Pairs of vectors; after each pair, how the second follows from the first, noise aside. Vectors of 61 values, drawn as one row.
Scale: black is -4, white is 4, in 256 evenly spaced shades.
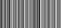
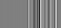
partly zeroed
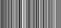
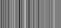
partly zeroed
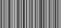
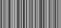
copied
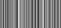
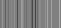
partly zeroed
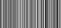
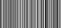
copied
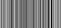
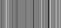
partly zeroed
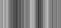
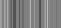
partly zeroed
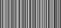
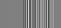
partly zeroed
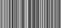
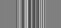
partly zeroed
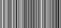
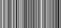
copied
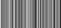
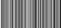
copied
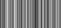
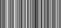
copied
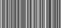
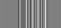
partly zeroed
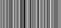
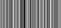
copied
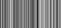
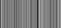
partly zeroed
